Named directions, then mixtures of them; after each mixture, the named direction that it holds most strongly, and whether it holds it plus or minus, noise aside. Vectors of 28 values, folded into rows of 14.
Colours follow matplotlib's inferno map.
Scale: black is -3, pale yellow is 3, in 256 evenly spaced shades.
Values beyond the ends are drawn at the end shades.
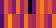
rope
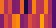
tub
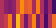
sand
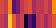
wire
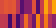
sand, minus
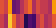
wire, plus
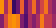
tub, plus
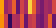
rope, minus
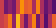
sand, plus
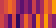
sand, minus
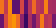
tub, plus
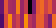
rope, plus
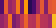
rope, plus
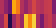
wire, minus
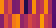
tub, plus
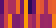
rope, plus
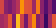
sand, plus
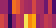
wire, minus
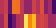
wire, minus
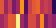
tub, plus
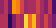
wire, minus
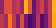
tub, minus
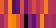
wire, plus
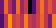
rope, plus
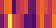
wire, plus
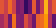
sand, minus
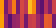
rope, minus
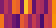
tub, minus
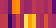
wire, minus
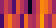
rope, plus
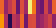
rope, minus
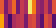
rope, minus
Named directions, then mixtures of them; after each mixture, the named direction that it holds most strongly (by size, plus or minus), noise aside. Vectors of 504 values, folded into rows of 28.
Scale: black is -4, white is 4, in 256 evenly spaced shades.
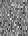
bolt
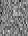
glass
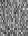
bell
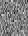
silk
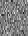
silk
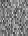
bell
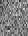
glass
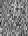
bolt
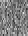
bell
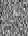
glass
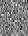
silk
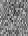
bolt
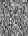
bolt
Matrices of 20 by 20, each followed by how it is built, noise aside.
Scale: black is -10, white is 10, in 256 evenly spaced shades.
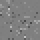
sparse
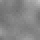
smooth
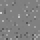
sparse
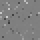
sparse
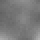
smooth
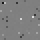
sparse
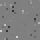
sparse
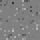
sparse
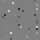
sparse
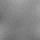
smooth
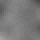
smooth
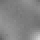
smooth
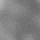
smooth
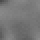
smooth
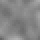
smooth
